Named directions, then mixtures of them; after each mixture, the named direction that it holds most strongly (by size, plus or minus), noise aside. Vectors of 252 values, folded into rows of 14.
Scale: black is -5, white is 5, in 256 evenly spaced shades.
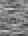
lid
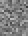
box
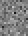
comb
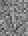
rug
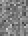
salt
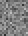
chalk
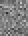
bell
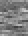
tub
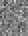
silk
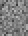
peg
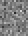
comb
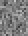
silk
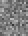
box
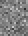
bell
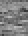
tub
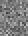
bell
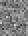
rug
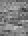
tub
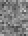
tub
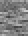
tub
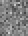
salt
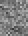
bell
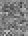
bell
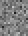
comb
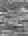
tub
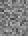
box
